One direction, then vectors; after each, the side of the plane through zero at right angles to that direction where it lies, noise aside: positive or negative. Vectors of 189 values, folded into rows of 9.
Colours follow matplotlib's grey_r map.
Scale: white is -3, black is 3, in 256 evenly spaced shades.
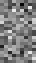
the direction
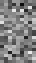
positive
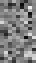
positive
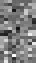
negative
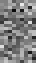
negative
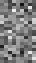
positive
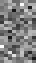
negative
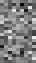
positive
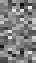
positive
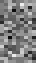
negative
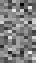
positive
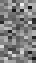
negative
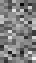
positive
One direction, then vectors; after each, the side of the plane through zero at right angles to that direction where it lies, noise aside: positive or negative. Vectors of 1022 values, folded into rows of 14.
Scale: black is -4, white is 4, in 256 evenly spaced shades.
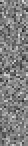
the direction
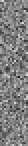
positive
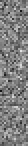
negative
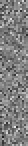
positive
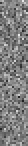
positive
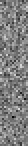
negative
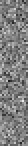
negative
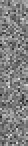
positive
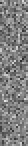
positive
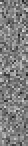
negative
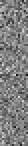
negative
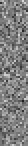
positive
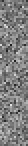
negative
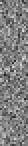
negative
